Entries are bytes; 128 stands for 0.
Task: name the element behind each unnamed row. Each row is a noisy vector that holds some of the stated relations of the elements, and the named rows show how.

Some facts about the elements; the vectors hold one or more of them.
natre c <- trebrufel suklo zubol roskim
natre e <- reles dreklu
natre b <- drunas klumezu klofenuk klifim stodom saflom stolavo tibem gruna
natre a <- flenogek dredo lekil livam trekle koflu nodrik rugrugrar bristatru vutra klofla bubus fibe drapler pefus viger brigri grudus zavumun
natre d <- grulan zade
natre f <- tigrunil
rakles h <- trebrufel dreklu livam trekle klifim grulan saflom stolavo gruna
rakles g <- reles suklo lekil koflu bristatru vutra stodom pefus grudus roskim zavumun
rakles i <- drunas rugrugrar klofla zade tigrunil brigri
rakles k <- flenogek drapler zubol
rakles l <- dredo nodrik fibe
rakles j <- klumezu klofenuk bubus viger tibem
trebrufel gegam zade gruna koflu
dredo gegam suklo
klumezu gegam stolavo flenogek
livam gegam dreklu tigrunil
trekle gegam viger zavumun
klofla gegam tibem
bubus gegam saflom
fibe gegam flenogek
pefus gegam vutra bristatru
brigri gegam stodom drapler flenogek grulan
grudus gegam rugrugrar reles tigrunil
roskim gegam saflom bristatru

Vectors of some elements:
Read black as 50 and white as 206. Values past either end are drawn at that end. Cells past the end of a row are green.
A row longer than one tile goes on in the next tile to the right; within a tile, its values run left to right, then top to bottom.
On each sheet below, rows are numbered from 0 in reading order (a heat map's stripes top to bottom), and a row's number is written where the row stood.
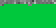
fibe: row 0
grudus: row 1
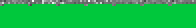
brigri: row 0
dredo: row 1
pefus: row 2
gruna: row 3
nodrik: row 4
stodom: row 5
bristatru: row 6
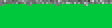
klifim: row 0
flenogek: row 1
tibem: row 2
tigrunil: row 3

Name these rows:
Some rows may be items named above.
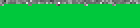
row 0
reles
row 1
klofenuk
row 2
klofla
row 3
dreklu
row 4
livam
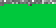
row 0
trebrufel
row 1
dredo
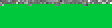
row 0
dreklu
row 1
saflom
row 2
lekil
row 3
suklo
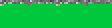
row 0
zavumun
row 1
klofenuk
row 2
zavumun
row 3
lekil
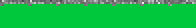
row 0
klumezu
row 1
bubus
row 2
drunas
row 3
koflu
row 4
klofenuk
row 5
zade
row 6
livam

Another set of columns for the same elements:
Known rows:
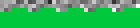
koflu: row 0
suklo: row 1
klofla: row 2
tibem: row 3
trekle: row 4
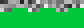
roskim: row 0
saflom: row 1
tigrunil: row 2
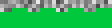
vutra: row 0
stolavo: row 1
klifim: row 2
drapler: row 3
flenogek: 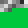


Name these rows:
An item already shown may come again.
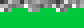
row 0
trekle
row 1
klofla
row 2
saflom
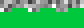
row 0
gruna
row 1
trekle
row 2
brigri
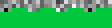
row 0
reles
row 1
klumezu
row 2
saflom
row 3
reles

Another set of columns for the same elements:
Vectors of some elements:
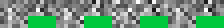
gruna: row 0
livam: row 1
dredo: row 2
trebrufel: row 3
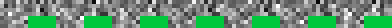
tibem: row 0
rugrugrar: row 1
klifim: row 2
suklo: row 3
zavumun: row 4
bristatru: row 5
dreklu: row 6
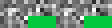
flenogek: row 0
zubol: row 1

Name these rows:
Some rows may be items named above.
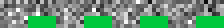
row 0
bubus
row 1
gruna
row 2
nodrik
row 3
koflu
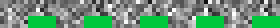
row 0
gruna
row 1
zavumun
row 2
nodrik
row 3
zade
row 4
trekle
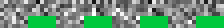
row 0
fibe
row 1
klumezu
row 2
klofla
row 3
reles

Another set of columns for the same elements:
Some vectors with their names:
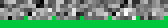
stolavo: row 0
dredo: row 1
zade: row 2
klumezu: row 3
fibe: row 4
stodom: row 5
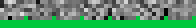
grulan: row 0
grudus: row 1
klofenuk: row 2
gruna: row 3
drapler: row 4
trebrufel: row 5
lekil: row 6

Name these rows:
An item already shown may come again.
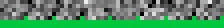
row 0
zavumun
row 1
trekle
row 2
trekle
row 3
bubus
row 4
reles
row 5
nodrik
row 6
trekle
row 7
dreklu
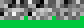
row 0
nodrik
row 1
dredo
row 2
klofla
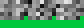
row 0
koflu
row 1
livam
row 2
saflom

